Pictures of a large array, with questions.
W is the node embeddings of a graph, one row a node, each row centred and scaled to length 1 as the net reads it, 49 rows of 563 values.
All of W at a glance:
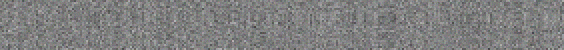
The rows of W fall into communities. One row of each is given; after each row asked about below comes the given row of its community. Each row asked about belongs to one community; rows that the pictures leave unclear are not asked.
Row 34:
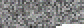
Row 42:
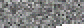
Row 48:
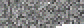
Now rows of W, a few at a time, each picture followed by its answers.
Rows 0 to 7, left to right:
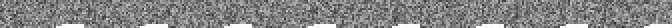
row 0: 34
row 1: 48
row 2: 42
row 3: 48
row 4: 42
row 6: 34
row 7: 34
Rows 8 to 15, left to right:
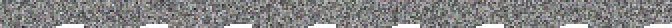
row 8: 48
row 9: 42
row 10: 42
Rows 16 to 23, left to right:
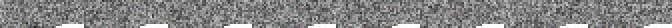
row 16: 34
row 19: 34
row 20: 34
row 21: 42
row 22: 34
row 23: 34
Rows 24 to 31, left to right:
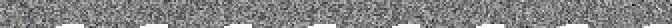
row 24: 48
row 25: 34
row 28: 42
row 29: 34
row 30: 48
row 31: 48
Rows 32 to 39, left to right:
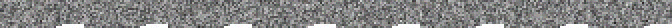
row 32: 42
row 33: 48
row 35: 48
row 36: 48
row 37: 48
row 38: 34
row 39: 48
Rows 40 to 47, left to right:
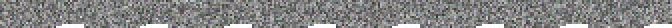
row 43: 34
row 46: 34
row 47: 34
